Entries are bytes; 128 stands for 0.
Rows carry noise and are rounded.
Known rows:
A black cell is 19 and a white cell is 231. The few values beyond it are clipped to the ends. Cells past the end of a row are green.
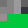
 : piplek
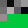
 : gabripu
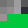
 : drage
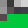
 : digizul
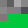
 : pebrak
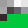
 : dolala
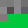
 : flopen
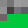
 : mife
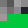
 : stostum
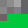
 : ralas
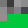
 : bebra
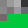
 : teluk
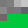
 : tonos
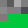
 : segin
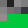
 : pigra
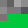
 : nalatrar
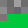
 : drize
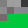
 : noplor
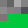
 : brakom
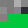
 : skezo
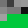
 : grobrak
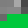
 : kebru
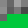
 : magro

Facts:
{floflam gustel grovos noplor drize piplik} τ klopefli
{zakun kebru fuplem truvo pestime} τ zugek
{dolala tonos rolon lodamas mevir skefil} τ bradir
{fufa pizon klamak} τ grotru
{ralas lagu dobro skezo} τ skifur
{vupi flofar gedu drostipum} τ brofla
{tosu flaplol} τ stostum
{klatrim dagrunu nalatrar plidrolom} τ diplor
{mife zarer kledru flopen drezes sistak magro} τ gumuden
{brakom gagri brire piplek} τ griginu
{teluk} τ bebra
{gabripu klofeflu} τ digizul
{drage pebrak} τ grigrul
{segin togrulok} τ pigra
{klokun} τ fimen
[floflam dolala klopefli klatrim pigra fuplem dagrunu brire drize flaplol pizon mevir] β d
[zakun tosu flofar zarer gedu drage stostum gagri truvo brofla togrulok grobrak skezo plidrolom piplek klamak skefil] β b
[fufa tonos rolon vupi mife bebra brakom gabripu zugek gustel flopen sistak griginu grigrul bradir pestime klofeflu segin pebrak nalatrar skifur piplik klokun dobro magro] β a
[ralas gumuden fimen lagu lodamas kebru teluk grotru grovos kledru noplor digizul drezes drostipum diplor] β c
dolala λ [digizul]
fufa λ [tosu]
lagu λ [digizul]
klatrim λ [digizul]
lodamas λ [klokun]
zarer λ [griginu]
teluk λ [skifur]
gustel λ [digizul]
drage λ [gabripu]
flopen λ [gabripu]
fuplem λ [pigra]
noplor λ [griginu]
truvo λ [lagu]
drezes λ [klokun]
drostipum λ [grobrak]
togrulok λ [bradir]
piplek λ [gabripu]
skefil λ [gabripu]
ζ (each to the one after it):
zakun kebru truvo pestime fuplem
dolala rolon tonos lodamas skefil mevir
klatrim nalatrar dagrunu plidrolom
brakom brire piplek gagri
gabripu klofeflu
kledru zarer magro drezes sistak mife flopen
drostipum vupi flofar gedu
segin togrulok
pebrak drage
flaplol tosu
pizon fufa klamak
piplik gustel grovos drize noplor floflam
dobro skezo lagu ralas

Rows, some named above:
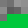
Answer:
floflam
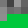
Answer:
klopefli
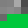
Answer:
kebru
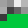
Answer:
klatrim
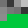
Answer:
bradir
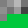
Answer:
togrulok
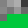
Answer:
teluk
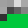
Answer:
lagu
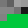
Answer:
tosu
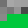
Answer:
skefil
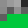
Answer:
drezes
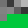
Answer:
klokun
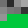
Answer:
skifur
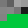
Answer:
tosu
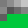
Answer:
mevir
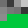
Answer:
bradir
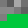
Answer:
piplik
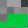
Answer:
noplor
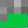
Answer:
fufa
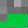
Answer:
dagrunu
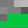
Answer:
rolon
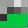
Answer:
lagu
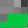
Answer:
grovos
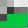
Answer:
truvo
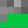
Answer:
piplik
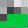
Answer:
gustel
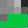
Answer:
drostipum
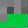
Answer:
flopen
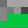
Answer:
skefil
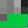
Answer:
kledru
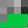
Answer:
zarer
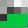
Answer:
dolala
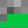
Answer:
fuplem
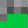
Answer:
sistak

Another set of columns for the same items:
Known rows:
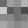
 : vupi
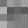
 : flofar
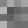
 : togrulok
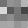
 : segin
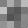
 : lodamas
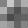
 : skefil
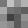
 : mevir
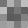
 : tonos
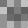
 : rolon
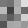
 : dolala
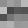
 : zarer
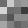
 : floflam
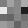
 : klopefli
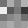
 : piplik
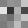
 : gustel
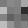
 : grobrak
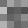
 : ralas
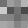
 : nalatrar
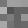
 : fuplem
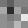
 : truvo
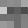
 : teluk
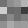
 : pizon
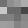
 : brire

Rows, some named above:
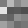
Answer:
noplor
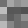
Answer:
ralas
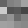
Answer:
kebru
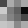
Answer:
gabripu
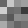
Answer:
floflam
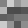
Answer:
flopen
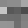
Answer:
teluk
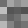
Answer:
ralas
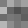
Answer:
piplek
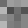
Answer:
pestime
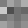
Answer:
fufa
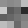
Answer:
gumuden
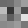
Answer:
lagu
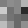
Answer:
skifur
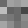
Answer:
dagrunu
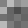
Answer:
drage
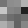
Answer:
pigra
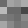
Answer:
dagrunu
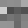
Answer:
teluk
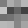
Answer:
magro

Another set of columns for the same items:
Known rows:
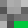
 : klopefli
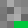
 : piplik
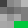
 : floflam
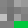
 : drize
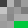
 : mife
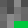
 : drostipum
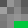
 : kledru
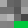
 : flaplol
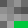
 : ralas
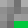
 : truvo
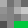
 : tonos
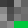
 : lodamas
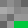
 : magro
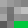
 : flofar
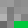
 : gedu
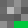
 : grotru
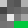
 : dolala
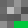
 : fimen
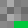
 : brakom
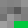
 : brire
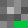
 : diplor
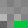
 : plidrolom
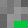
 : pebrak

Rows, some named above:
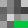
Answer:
klatrim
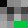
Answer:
noplor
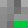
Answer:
truvo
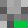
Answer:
klopefli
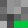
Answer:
griginu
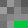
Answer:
kledru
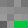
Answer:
pestime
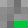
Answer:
truvo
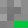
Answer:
dagrunu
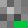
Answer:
bradir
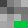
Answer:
floflam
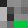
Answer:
drezes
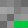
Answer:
magro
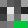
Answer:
digizul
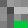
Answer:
klokun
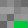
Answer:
magro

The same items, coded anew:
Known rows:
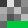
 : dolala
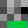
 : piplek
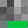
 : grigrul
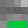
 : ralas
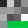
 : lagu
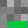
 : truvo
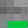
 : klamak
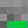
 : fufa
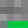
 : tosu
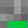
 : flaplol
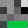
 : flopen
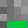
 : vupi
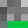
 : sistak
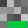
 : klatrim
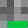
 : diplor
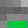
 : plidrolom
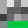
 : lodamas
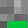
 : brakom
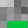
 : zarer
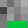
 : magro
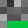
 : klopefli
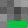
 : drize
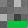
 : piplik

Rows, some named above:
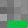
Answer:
brire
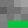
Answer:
dagrunu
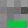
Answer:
teluk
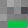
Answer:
drostipum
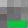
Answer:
klokun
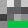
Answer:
lodamas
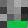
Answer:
gabripu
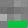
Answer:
kebru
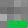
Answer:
kebru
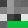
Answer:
gustel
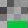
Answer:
gumuden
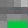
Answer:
ralas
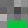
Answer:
grovos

